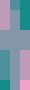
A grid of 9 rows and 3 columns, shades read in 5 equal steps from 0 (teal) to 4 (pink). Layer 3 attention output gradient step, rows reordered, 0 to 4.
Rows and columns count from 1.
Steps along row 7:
up up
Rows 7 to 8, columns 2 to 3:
2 3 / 2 3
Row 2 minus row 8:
2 0 -3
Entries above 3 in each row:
0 0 0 0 0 0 0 0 1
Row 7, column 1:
1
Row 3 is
3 2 0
